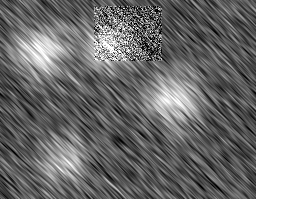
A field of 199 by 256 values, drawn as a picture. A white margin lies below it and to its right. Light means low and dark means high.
Ninth with the lowest average: top left. Odd rows or columns: none. Mirror symmetry: none. Odd patch: rougher, in the top middle. Dips: four. Roughest part: top middle.
